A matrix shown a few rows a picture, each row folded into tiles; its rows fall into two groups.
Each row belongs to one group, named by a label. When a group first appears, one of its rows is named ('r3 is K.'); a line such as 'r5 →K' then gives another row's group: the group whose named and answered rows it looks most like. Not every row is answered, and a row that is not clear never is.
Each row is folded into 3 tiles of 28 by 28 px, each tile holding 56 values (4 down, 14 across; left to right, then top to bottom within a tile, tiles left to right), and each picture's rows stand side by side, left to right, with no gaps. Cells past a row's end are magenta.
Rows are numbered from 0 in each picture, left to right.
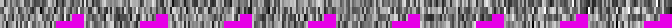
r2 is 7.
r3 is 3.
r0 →7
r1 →3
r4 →7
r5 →3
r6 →7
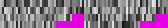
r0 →7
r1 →3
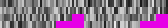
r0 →3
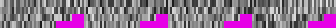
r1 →7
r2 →7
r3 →3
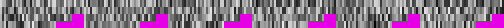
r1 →3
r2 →3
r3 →7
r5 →7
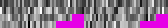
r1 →7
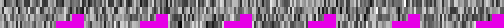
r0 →7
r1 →7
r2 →3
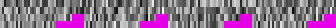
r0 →7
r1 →7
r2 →3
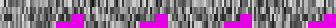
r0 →3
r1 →3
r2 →3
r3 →3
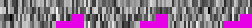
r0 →3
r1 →3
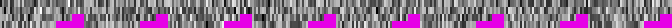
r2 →3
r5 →3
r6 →7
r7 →3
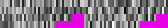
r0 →3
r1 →7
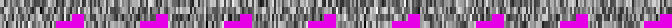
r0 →7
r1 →3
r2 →3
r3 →3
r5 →3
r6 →3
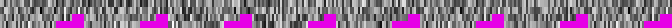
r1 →7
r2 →3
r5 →7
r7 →7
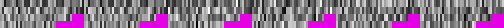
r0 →7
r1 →7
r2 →7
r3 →7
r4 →3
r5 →3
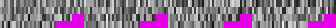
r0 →7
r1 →3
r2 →3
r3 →7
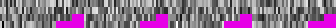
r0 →3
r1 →3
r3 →3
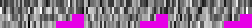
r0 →7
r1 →7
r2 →7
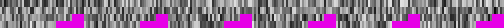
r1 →3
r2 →3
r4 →3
